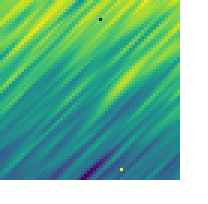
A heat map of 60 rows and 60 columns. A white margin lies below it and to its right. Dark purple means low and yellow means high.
Average level on the scale: 60%. Lone odd cells: 2, 1 higher and 1 lower than their neighbours. Grain: diagonal, up to the right. Ninth with the lowest average: bottom middle. Slope: up to the top.
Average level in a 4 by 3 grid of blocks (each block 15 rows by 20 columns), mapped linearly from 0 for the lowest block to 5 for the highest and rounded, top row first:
555 / 334 / 222 / 000
